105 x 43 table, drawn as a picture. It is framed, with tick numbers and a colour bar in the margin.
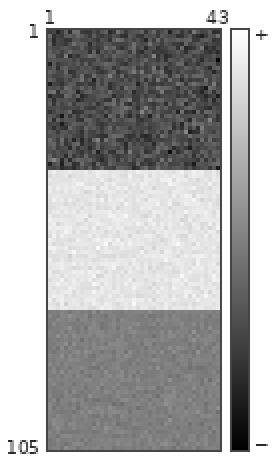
It is made of 3 by 1 panels. Panel 1,1: low, fine-grained. Panel 2,1: very high, fine-grained, faint in contrast. Panel 3,1: middling, fine-grained, faint in contrast.
